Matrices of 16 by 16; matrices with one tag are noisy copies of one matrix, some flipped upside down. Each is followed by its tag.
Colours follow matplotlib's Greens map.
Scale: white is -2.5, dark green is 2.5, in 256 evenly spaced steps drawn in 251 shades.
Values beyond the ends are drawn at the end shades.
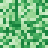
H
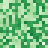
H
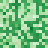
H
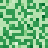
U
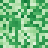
H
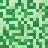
U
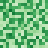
U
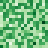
U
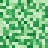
U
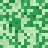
H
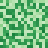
U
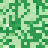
H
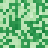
H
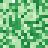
H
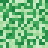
U
